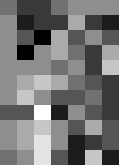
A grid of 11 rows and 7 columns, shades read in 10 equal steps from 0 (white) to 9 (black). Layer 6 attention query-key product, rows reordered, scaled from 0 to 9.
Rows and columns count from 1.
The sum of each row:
36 44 38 35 30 30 34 37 28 33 34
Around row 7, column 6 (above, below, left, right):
6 6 6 7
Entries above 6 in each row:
2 5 1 2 1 1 1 2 0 2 2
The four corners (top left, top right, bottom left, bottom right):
5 4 5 8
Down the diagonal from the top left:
5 8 9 3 4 6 7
